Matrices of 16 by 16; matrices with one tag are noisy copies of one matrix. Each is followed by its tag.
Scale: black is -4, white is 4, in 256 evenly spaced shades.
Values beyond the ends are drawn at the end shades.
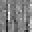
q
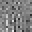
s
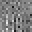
s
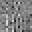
s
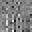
s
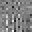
s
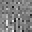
s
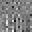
s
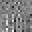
s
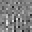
s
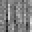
q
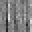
q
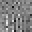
s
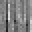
q
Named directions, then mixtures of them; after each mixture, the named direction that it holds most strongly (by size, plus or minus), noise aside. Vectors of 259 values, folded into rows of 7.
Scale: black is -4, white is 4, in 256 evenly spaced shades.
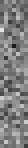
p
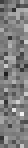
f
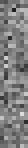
f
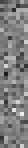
f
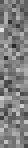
p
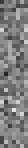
f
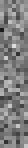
p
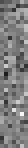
f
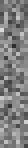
p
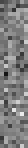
f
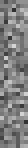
p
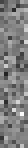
f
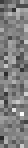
f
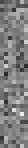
f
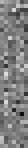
f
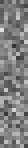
p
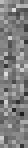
f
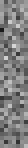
p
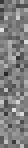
f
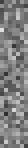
p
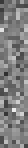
f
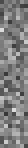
p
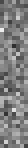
p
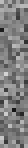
f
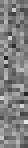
p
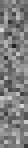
p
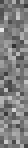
p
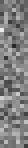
p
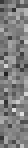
f
